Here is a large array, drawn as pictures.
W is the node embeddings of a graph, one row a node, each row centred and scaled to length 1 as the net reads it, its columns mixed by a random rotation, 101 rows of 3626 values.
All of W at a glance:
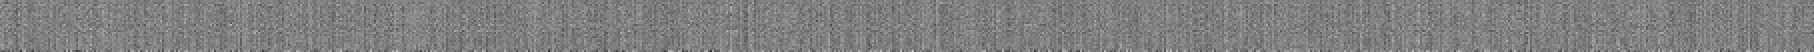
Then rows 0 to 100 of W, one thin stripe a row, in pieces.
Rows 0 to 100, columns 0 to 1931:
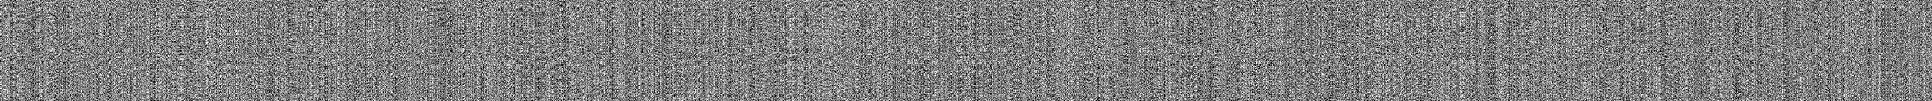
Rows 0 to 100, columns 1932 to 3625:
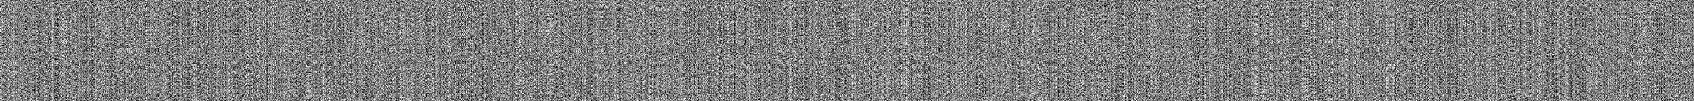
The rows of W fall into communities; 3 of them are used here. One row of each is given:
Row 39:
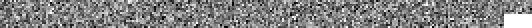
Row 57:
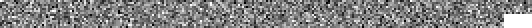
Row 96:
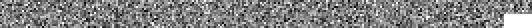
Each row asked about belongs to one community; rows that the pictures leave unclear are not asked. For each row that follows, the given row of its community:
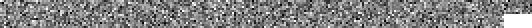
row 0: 57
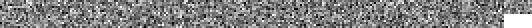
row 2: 39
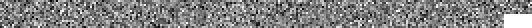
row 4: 57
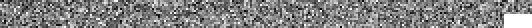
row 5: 96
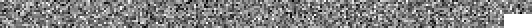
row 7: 39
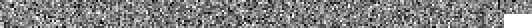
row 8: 39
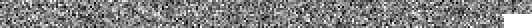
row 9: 39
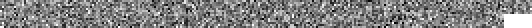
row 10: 39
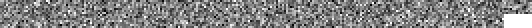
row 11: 57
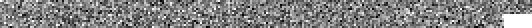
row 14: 57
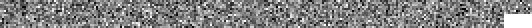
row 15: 57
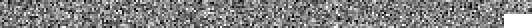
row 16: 96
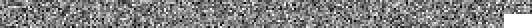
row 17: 96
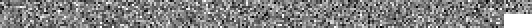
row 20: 96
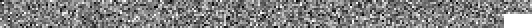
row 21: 39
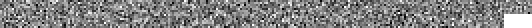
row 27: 39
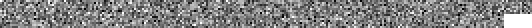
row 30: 57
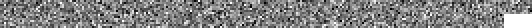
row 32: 96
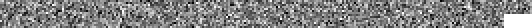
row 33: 57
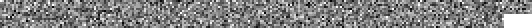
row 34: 57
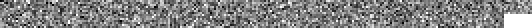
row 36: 39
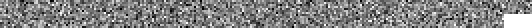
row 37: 57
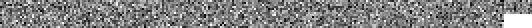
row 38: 96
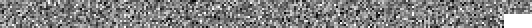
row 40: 57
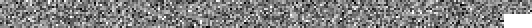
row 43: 57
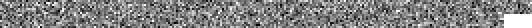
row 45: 57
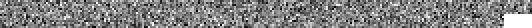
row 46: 96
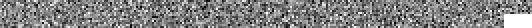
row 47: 39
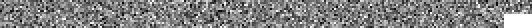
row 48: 96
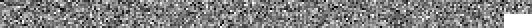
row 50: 96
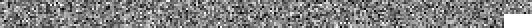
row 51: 96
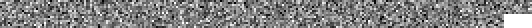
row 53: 57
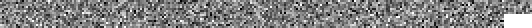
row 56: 57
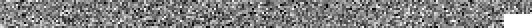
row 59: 57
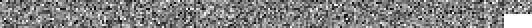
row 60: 96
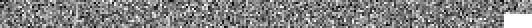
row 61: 39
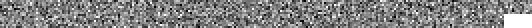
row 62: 39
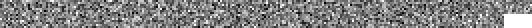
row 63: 39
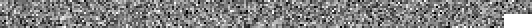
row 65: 96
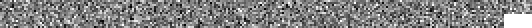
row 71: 39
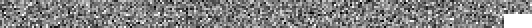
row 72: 39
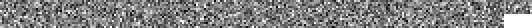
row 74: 57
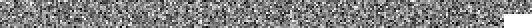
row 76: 57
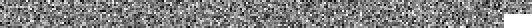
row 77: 57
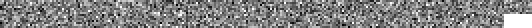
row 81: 39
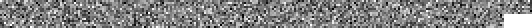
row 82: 96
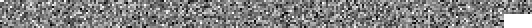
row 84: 57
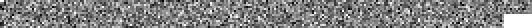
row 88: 57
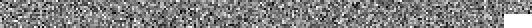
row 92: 39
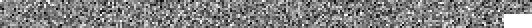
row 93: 57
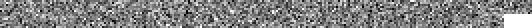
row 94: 96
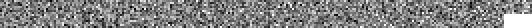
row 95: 96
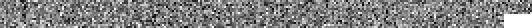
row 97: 57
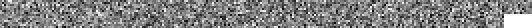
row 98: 39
